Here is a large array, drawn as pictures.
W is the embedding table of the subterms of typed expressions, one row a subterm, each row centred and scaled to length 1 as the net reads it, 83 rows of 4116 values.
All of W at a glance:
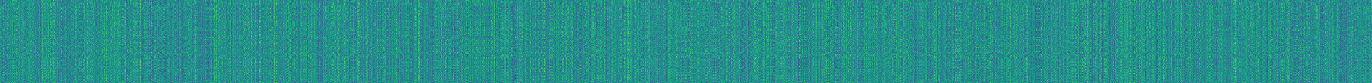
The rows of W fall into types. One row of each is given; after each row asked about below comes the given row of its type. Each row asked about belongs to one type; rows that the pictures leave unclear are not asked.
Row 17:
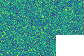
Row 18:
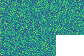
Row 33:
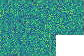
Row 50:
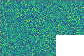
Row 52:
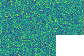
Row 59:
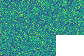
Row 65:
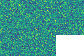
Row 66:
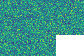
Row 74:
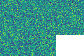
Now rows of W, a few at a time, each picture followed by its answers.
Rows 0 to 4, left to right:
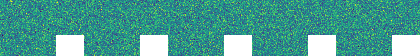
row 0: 33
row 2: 52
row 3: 65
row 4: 65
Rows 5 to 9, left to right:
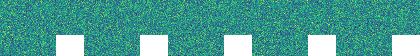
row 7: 18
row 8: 17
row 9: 17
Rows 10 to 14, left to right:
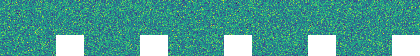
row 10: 18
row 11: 18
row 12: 59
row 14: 18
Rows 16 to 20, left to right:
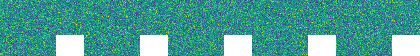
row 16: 17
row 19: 74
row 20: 50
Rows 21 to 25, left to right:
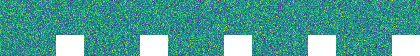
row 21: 65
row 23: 52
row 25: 52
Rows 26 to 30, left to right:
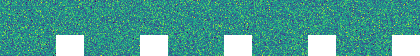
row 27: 50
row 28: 74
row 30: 74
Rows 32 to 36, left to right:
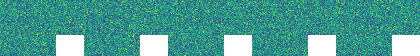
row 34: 50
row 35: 65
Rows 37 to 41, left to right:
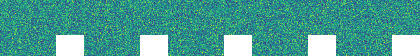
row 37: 17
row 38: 18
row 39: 33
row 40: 66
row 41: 50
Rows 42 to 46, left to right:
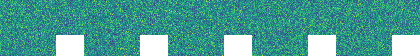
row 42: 65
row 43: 33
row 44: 17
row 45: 33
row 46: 18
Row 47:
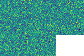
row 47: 66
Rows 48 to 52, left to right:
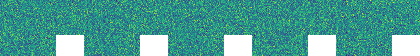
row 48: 74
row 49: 33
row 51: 33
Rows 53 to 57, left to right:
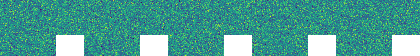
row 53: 59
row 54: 74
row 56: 50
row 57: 66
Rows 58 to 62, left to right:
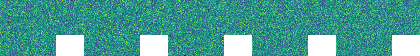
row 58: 66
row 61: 65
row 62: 65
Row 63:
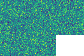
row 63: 66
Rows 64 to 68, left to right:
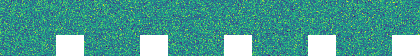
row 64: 18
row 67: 33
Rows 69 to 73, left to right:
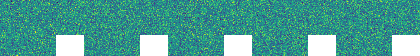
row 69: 59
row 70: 65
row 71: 59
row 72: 74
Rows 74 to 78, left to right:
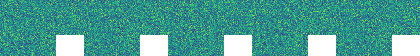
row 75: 50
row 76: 18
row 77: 33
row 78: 50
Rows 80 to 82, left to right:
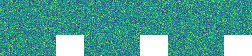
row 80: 18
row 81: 50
